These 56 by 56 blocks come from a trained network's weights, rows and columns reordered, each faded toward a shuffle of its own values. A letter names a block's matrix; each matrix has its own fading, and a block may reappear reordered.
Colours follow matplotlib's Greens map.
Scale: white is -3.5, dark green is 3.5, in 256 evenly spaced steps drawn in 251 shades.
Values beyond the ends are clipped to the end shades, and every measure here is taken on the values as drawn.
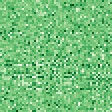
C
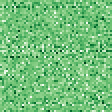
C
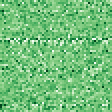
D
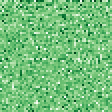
C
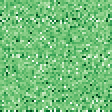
C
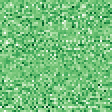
D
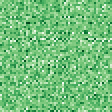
D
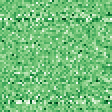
D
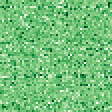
C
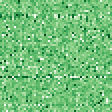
C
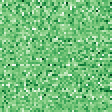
D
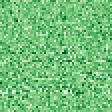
D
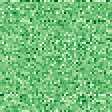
D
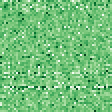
C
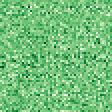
D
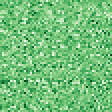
D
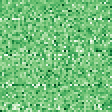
D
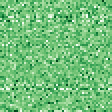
D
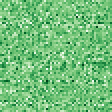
D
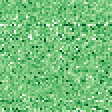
C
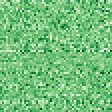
D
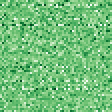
D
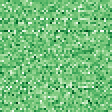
D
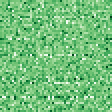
D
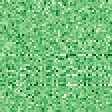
D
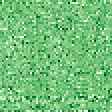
C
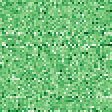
D
